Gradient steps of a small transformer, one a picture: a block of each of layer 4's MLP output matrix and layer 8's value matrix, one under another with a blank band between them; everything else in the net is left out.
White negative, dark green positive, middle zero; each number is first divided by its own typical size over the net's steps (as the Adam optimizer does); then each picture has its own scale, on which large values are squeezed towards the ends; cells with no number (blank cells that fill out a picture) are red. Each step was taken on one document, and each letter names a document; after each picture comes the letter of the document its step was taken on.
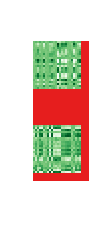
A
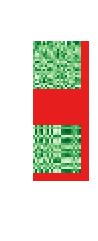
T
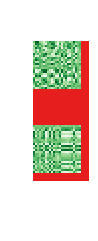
T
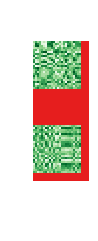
T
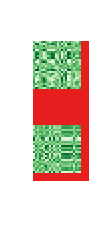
T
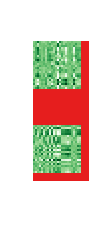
A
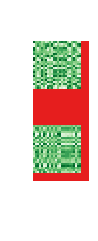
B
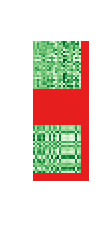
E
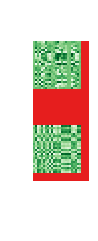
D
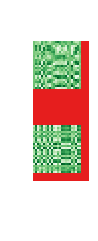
D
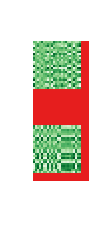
B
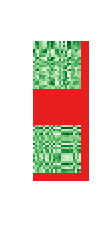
T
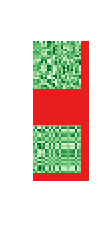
E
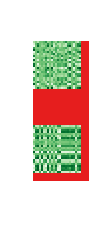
B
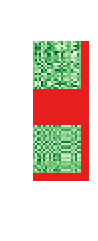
D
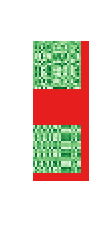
D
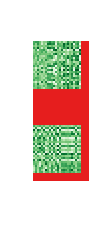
E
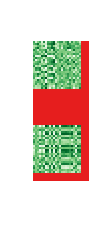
T
